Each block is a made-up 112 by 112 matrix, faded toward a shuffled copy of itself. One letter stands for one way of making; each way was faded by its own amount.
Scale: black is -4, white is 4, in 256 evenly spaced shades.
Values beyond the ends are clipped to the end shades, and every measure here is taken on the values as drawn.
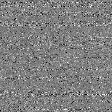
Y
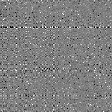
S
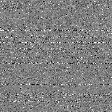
Y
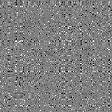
S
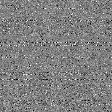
Y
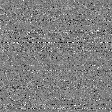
Y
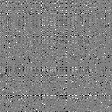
S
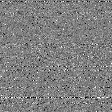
Y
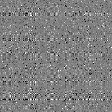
S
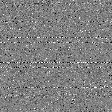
Y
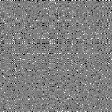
S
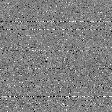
Y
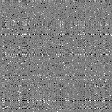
S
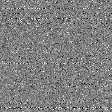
Y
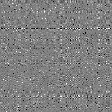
S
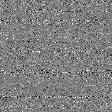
Y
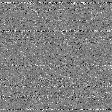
Y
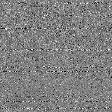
Y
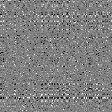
S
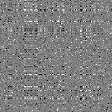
S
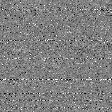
Y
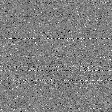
Y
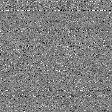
Y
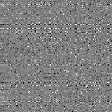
S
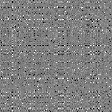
S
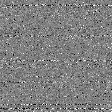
Y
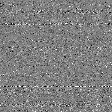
Y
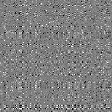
S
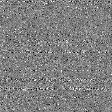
Y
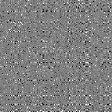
S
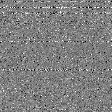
Y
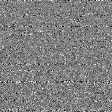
Y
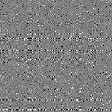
S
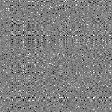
S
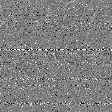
Y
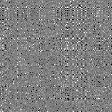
S
